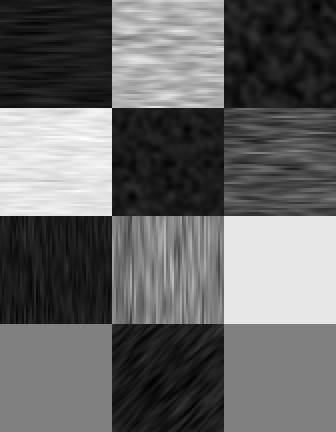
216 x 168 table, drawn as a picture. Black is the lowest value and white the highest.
The table splits into 4 rows of 3 panels. Panel 1,1: very low, streaked across, faint in contrast. Panel 1,2: high, streaked across. Panel 1,3: very low, blotchy, faint in contrast. Panel 2,1: very high, streaked across, faint in contrast. Panel 2,2: very low, blotchy, faint in contrast. Panel 2,3: low, streaked across. Panel 3,1: very low, streaked downward, faint in contrast. Panel 3,2: middling, streaked downward. Panel 3,3: very high, flat. Panel 4,1: middling, flat. Panel 4,2: very low, slanting up to the right, faint in contrast. Panel 4,3: middling, flat.
